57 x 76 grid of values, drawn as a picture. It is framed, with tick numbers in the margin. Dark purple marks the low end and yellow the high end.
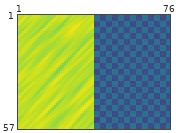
It is made of 1 by 2 panels. Panel 1,1: very high, slanting up to the right, faint in contrast. Panel 1,2: low, checkered.
